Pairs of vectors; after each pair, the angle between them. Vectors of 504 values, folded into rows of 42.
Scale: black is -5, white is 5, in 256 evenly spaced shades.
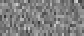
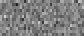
nearly opposite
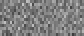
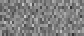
nearly parallel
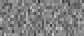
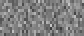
nearly opposite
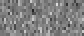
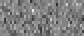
nearly opposite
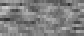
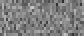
orthogonal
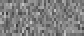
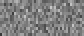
orthogonal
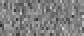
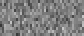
nearly parallel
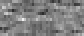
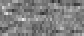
nearly parallel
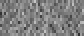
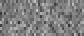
nearly parallel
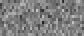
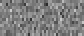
partly opposed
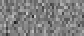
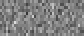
nearly opposite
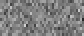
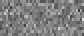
nearly opposite
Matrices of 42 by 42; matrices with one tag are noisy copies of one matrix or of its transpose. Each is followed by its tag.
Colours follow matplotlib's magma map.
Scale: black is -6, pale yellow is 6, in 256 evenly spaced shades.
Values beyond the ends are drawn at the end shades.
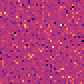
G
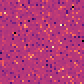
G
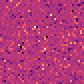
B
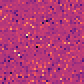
B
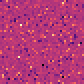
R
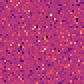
B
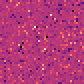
B
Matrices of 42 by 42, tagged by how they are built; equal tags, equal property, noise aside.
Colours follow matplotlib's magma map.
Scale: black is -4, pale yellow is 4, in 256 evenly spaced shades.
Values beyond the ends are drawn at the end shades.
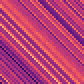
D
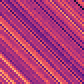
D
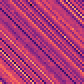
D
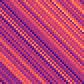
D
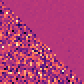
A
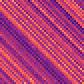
D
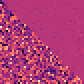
A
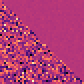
A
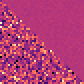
A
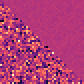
A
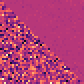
A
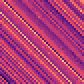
D
